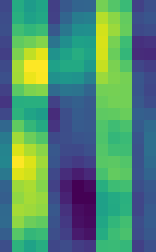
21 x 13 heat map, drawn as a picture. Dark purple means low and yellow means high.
No lone cell stands out from its neighbours. Upright stripes repeat 2 times across the table. The bottom middle is the ninth with the lowest average. Overall the values sit about 50% of the way up the scale.
